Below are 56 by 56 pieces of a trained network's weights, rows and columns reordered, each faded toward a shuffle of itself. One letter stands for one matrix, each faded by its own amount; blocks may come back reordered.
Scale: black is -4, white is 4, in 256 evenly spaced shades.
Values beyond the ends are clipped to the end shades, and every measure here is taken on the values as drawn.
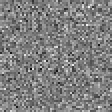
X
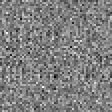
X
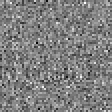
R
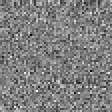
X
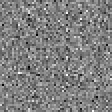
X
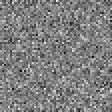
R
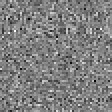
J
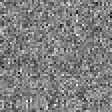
X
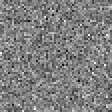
R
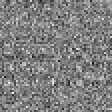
X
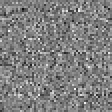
J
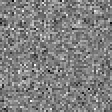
R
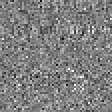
J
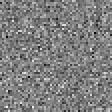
R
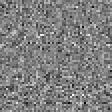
J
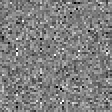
X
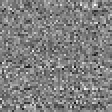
X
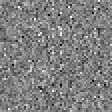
X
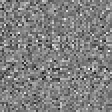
J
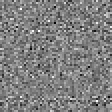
J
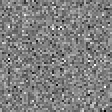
X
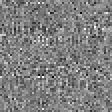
J
